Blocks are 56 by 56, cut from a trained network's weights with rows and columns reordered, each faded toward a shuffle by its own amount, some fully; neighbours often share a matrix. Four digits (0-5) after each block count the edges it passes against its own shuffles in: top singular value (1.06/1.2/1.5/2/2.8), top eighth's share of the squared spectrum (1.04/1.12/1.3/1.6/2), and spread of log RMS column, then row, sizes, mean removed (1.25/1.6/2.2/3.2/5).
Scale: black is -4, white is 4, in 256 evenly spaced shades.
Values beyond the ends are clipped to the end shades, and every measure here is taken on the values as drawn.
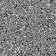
1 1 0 0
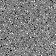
0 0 0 0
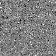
1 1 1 0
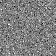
0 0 0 0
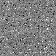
1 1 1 0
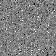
1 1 0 0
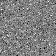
0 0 0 0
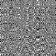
3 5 3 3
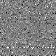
3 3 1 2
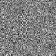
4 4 2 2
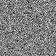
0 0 0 0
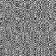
4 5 3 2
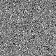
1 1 0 0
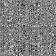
3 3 1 2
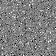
1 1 0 0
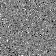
0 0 0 0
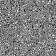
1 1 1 0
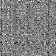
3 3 1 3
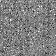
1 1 0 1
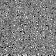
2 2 1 1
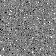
0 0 0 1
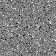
0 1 0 0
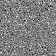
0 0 0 0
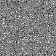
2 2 0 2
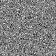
2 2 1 0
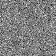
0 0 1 0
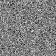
2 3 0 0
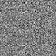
3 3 1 2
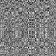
4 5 3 2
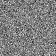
1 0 0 0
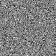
2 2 0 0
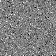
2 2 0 0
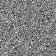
2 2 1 0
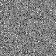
2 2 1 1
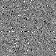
2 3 1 1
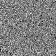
1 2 0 0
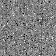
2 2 0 1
